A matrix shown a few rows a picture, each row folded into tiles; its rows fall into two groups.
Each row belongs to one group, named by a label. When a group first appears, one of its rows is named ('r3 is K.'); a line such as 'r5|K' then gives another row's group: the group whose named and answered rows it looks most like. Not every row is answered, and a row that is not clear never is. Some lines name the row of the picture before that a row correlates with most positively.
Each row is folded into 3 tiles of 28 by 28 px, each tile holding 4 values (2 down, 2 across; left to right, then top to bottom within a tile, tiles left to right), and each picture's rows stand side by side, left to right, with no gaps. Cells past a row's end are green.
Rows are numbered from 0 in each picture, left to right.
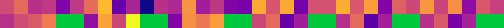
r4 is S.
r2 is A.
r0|A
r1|A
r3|S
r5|S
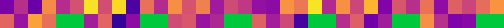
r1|S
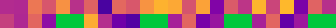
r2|S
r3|S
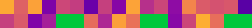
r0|S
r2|A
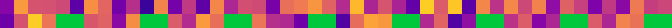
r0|A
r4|A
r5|S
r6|S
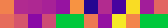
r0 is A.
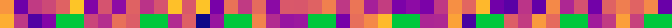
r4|A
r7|A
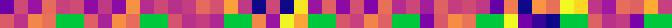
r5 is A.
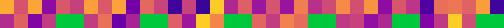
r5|A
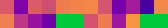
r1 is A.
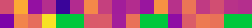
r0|A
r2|A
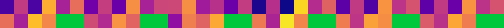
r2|A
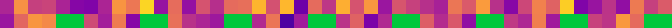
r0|A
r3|S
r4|S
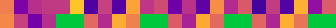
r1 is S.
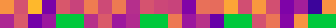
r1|S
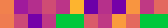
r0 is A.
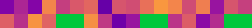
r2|S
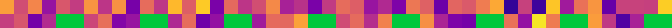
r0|S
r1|S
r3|A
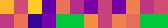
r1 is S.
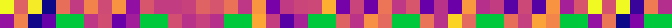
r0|S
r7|S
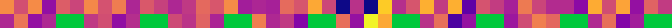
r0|S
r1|S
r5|S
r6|A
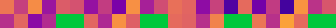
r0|S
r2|A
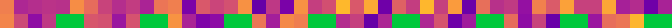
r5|S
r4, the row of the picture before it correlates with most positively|0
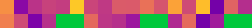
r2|S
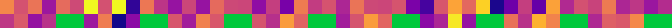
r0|S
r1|S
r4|A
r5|A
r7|A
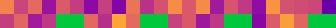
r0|S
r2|S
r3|A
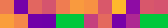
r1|S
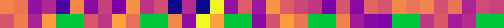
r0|A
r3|A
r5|S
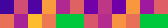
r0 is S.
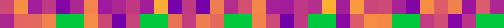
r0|A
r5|S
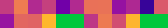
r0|A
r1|A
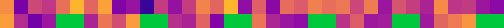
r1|A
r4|S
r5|A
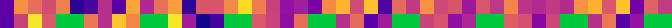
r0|A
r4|S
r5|S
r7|S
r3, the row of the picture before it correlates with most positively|1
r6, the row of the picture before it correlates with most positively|0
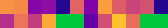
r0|A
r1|A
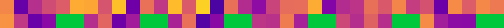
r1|S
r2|S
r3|A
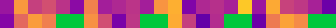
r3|A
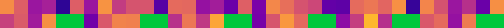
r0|A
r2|A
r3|A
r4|A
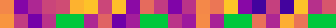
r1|S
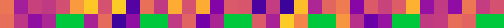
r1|S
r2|S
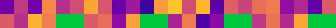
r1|A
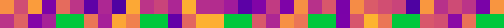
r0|S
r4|A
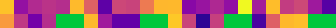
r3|A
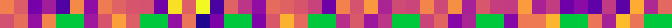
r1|A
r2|S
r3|A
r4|S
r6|A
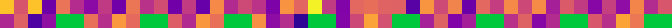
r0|S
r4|A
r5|S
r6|S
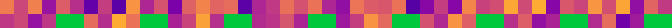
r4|A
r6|S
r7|S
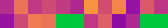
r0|A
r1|S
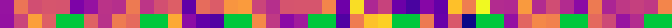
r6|A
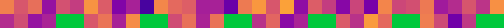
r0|S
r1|A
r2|A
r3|S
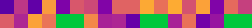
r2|S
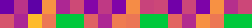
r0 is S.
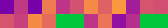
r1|S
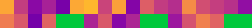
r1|S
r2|A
